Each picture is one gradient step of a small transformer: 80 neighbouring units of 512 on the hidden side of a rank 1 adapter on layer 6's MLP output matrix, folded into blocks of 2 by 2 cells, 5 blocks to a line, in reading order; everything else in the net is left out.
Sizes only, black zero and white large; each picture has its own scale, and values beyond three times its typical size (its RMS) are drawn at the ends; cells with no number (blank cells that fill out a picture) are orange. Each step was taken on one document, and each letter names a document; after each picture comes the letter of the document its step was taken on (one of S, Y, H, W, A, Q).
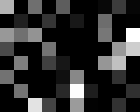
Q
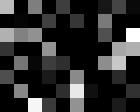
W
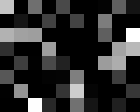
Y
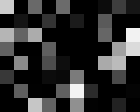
Q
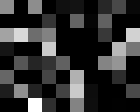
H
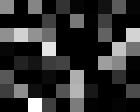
H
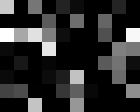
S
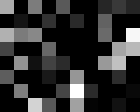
W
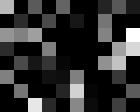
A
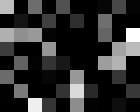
W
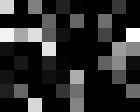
S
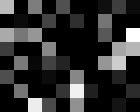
W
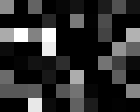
H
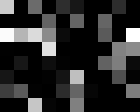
S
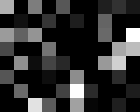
Q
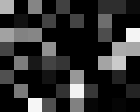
Y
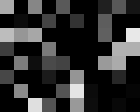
Y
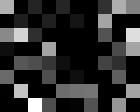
Y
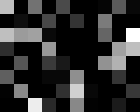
W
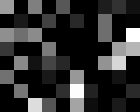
A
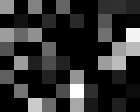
A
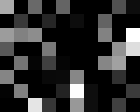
A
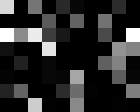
S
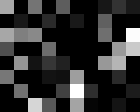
Q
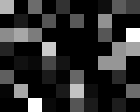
Y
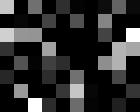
Y
